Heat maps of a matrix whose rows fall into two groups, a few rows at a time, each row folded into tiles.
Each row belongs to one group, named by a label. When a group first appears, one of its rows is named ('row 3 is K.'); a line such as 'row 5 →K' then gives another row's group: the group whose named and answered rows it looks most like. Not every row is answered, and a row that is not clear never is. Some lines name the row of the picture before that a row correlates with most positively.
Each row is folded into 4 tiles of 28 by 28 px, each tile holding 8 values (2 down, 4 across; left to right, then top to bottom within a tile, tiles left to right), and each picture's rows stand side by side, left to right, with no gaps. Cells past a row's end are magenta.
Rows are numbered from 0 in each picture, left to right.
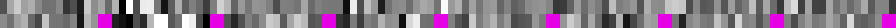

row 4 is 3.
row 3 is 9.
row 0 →3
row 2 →9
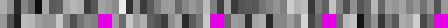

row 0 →3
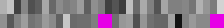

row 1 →9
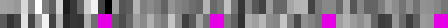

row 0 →3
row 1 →3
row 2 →3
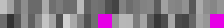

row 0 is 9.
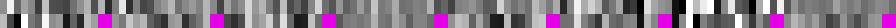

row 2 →3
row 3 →3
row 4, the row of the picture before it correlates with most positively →1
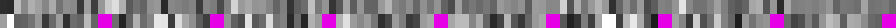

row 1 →9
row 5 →9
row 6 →3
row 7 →9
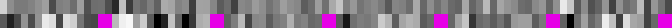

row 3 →9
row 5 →9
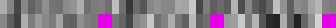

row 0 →3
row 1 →3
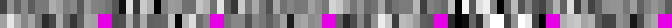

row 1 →9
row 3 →9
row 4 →9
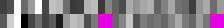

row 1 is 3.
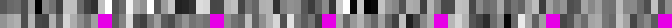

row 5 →3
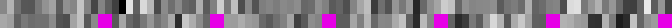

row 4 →9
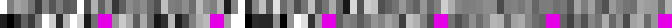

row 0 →9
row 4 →9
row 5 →9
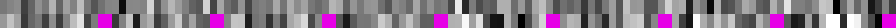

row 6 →3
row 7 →9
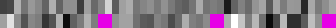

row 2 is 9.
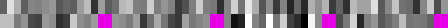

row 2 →3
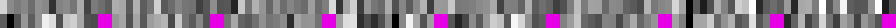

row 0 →9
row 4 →9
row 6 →3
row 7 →3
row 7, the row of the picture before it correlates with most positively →3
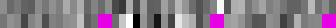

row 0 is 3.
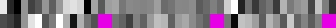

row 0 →3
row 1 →9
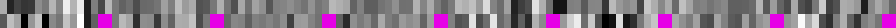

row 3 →9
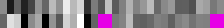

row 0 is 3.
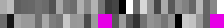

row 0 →9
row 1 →9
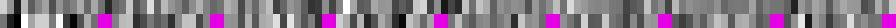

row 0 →3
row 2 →9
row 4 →9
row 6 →9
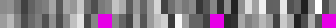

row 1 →9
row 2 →3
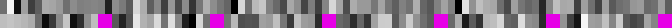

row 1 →3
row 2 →9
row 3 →9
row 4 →9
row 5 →3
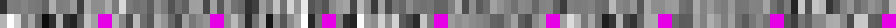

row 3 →3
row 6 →3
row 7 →9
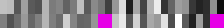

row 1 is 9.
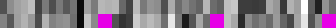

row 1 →3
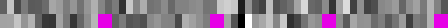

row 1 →9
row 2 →3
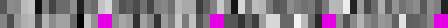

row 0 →3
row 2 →9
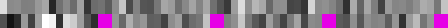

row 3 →9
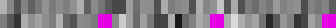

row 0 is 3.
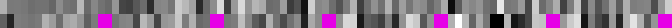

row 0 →9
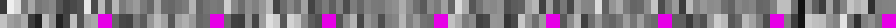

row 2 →9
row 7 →3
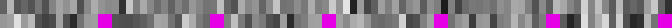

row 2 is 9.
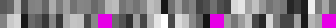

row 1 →9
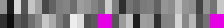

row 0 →9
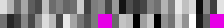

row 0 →9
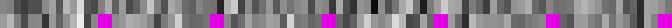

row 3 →3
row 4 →3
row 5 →3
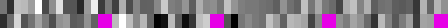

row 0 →3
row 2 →9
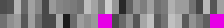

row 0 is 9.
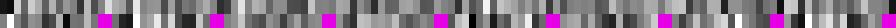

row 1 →3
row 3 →3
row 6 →9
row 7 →3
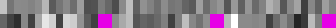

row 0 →9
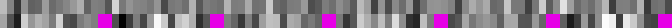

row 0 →3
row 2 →9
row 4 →3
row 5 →9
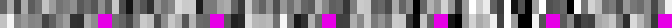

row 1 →3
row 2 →3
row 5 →9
